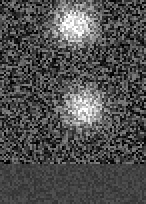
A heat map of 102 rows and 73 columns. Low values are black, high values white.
Odd rows or columns: none. Bumps: two. Average level on the scale: 30%. Ninth with the highest average: top middle. Seam: horizontal, 80% of the way down, the bottom part calmer.
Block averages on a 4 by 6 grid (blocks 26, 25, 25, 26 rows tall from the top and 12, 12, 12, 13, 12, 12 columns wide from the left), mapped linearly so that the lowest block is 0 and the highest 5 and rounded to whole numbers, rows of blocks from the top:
0 0 4 5 0 0
0 0 1 2 0 0
0 0 1 4 1 0
0 0 0 0 0 0
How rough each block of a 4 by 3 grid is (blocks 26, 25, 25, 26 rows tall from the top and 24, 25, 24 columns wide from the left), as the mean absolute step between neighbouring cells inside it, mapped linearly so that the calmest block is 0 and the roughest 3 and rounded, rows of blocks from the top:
333
333
333
000
